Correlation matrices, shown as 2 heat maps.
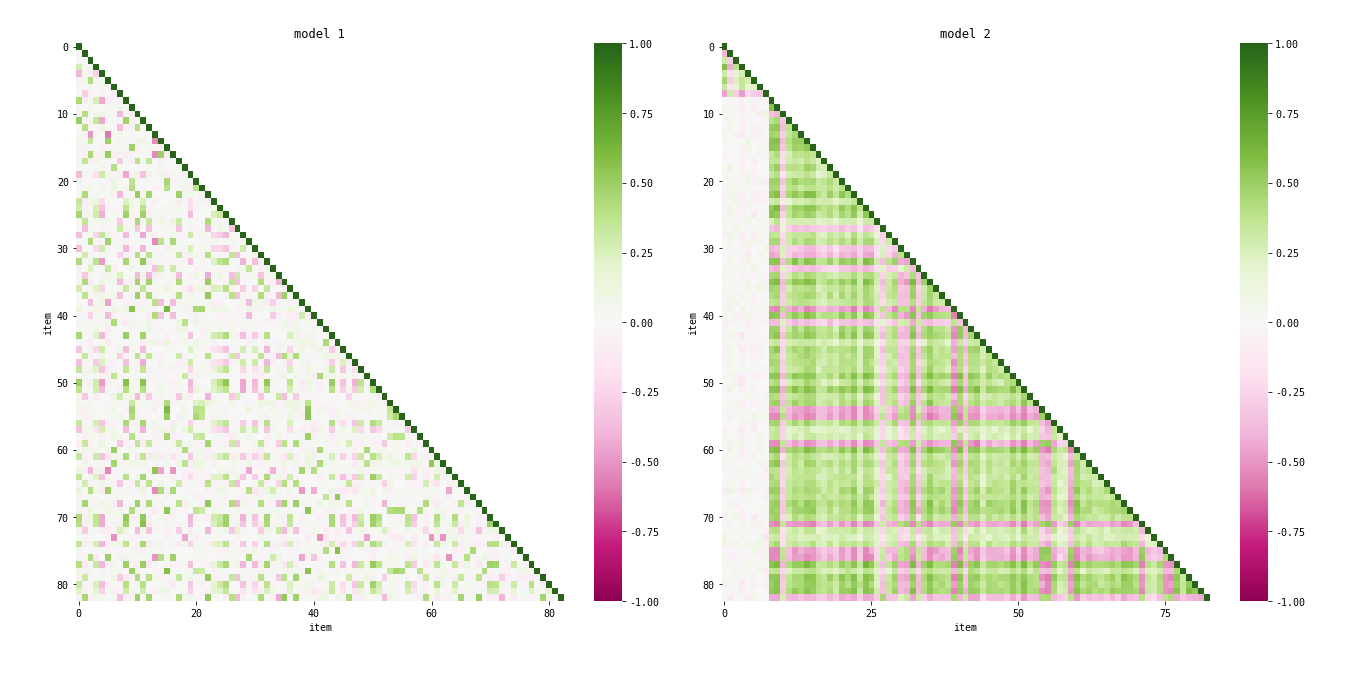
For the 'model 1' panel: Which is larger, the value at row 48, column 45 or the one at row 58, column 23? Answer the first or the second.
the second
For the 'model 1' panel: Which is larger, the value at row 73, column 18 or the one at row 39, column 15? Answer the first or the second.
the second
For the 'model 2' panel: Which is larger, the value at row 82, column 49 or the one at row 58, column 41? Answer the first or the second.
the second
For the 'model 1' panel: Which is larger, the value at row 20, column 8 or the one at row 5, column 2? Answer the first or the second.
the second
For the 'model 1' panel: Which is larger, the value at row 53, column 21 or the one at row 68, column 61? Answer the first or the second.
the first
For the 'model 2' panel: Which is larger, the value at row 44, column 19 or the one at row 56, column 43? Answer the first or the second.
the second
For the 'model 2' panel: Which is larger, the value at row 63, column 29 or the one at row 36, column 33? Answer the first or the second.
the first
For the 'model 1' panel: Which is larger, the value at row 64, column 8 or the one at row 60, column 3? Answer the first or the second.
the first
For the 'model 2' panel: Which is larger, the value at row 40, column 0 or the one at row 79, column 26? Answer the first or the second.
the second
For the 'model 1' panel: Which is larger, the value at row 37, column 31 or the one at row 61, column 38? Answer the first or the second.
the first
